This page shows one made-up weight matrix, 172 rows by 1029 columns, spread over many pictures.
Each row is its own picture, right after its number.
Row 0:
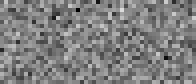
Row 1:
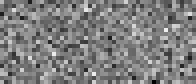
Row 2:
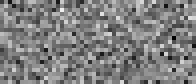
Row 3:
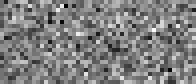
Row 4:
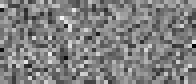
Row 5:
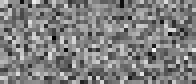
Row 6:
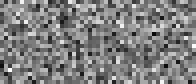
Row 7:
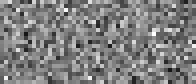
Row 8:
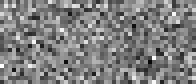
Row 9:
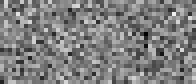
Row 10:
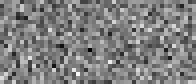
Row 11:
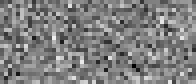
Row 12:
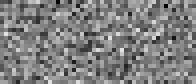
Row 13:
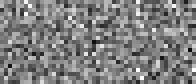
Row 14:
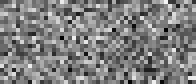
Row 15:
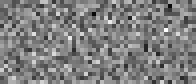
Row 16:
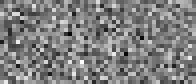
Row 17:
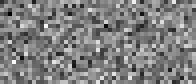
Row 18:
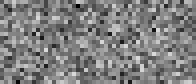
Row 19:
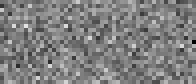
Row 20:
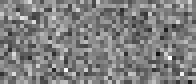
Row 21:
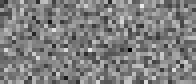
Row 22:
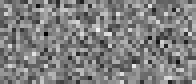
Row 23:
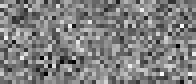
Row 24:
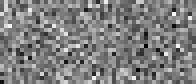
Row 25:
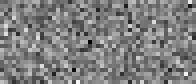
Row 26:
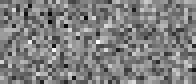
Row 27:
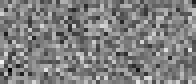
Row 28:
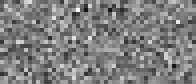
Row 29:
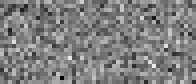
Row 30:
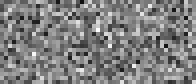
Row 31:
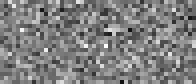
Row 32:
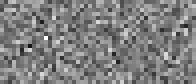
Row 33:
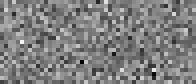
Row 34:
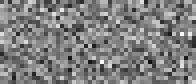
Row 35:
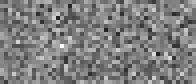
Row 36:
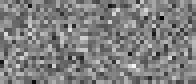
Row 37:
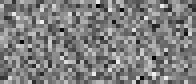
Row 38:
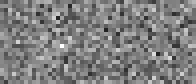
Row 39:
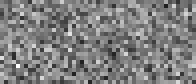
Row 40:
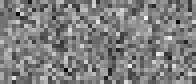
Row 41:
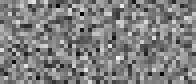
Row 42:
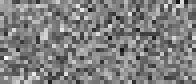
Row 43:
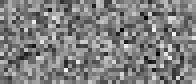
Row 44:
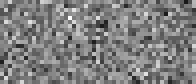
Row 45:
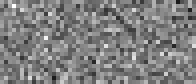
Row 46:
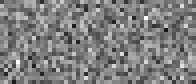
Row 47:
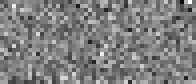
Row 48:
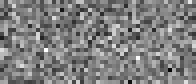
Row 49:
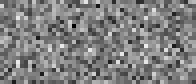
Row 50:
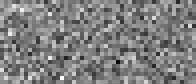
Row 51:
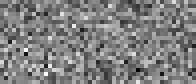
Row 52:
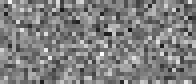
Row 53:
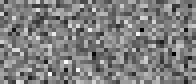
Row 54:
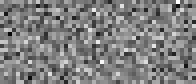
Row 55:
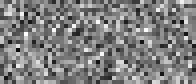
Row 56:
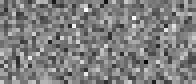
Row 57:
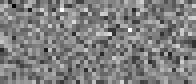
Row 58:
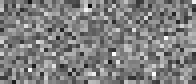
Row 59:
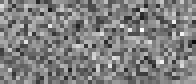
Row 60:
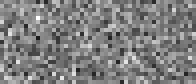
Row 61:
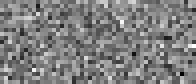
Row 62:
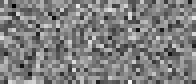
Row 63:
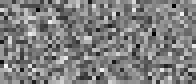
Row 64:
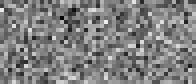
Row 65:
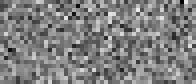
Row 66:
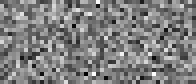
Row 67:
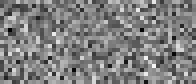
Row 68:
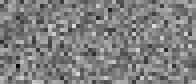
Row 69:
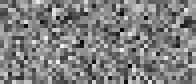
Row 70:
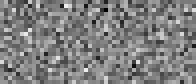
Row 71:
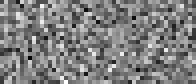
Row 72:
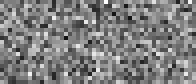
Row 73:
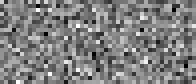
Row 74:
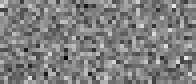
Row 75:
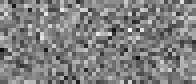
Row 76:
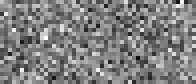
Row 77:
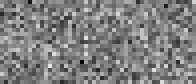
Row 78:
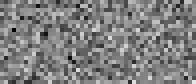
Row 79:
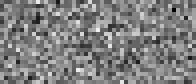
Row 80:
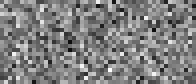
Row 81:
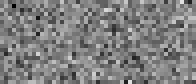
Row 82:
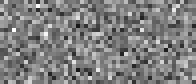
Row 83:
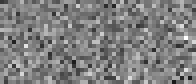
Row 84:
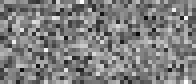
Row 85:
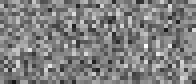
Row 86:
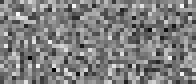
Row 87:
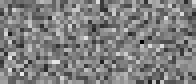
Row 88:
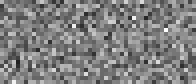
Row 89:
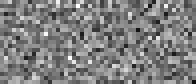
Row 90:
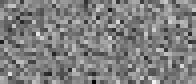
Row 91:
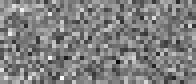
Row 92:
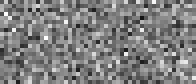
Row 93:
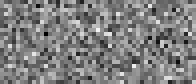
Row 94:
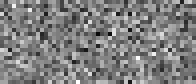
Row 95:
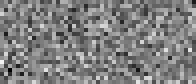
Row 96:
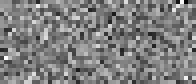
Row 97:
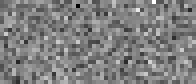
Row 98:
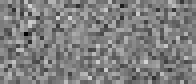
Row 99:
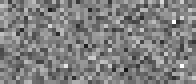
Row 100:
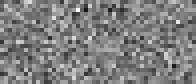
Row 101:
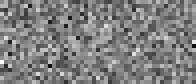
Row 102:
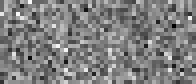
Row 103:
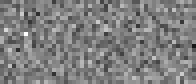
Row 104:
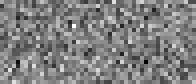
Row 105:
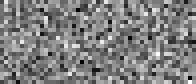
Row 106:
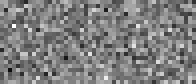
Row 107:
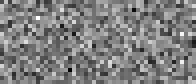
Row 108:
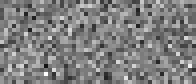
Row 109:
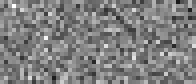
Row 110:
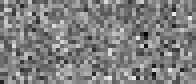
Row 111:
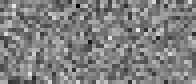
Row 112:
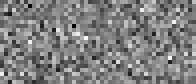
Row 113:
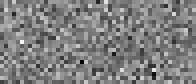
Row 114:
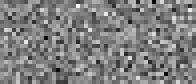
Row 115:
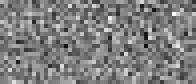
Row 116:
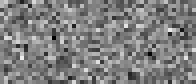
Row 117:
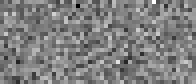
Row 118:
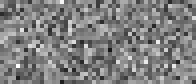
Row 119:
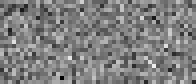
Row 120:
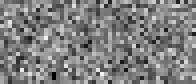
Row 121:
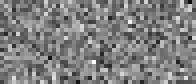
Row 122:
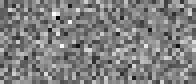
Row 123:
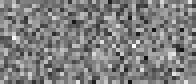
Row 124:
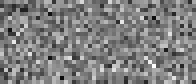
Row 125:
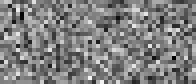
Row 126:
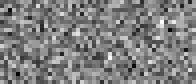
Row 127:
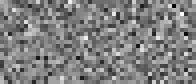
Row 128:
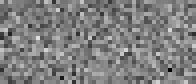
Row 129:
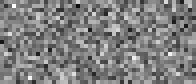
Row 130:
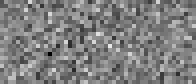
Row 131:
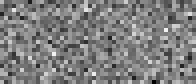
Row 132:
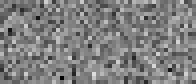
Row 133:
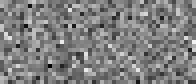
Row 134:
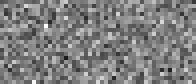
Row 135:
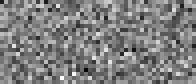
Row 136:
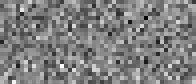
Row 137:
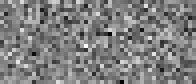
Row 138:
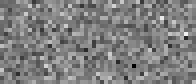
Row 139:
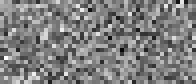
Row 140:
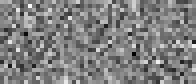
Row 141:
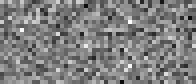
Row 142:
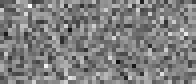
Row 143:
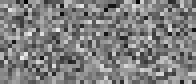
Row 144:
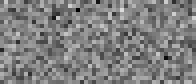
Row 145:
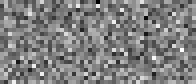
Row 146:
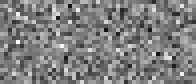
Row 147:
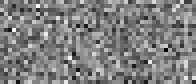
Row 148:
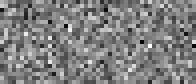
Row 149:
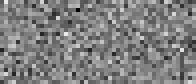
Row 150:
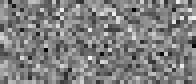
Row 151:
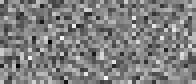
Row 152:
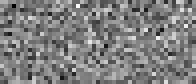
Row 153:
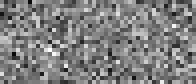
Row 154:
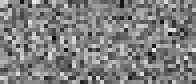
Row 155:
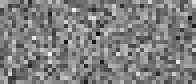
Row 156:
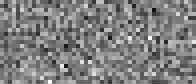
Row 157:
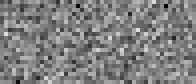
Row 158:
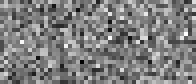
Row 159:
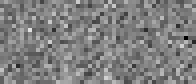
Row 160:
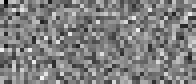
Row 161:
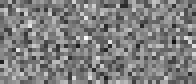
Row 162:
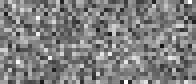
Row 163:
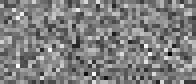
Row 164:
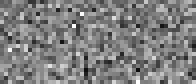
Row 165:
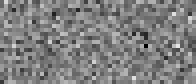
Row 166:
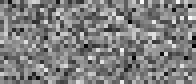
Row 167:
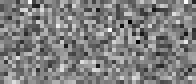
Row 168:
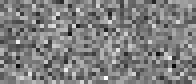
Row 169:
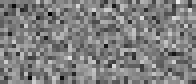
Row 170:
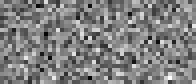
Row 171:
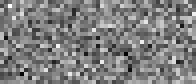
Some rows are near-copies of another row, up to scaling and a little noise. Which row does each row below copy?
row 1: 131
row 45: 109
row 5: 154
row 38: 35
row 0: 144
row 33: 113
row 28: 100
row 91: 50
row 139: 42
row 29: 119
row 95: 27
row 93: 22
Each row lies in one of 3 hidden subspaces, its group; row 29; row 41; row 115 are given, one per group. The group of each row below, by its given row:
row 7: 41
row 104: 115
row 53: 29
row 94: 29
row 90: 115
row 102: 115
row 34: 29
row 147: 29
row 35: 115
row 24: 115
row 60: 29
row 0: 115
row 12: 29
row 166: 29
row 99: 29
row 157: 29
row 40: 115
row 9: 115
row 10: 115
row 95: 41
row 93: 29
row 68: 115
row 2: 29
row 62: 29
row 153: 115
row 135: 29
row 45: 29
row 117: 29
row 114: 29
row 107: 29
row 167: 115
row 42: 29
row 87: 41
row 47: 29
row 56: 115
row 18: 29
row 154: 41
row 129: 29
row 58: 115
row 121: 29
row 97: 29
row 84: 29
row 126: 41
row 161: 41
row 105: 115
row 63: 41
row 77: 115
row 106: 41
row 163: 115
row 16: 115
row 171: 41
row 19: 41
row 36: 41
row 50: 29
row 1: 115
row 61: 41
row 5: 41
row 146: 115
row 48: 29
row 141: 29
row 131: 115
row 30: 29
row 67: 29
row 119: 29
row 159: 41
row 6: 41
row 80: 115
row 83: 41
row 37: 115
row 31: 29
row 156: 115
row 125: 41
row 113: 115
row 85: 115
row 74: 41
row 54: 29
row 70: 41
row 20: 115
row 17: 41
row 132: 29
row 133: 41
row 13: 41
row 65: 29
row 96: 29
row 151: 115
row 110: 115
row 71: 115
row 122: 115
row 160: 115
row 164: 41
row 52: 29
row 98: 41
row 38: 115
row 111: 29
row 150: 29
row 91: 29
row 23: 41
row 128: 29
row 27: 41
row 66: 115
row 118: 115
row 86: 115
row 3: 41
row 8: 115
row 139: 29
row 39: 115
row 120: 29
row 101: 41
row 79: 29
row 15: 115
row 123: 29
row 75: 29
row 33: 115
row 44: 41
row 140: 41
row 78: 29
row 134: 41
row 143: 41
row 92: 29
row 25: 29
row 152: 29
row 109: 29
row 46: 115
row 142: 41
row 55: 41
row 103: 41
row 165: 115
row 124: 29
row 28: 115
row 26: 41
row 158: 115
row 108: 41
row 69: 115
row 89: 29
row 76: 29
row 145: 115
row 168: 115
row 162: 29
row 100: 115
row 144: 115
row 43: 115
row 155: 41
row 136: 115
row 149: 115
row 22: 29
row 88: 115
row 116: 41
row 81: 29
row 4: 41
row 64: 41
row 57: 29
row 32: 115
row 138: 41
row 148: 41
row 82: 29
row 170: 29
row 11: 41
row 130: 41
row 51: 41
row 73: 29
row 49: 115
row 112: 41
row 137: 29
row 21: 41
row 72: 29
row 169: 29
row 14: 115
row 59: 29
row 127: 41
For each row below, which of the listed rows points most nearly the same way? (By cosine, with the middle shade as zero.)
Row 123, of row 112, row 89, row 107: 112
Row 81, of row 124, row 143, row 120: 124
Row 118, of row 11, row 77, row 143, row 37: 77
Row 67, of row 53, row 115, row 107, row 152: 53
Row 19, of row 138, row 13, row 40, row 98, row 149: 138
